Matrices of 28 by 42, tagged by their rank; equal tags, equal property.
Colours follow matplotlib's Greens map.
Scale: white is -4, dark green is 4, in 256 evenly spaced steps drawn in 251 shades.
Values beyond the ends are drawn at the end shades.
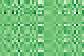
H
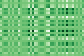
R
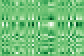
H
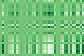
R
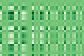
R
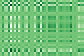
R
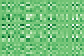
H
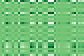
R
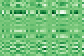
H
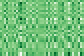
H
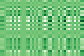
R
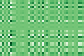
R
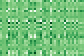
H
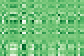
H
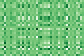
H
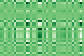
R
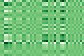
R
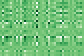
H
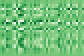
H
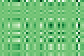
R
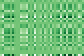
R
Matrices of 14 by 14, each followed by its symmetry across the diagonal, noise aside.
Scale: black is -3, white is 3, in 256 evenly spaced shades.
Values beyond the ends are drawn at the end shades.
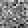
neither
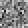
neither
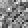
symmetric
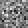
neither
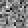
neither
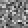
neither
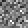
symmetric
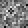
symmetric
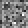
symmetric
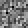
symmetric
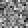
neither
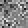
symmetric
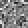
symmetric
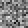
neither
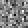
neither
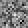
symmetric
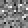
neither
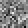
neither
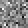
symmetric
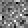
symmetric
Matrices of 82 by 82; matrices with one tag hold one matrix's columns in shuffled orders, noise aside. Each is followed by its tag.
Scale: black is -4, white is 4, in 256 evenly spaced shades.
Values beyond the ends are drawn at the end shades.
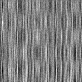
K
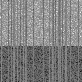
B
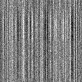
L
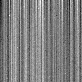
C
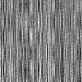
K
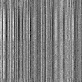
L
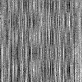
K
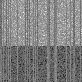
B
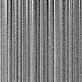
C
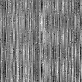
K
